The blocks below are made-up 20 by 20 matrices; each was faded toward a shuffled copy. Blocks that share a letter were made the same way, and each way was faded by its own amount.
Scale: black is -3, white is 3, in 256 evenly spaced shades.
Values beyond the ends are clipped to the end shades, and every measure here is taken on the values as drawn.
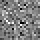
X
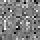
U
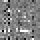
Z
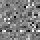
Z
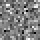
X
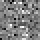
X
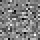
X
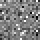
X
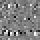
Z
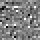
X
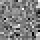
X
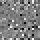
U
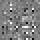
Z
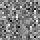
X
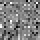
X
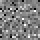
X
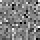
X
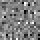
X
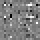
Z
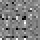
Z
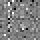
U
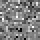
X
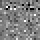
U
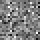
X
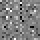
U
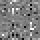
U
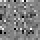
Z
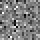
X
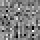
X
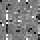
U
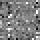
Z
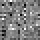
Z
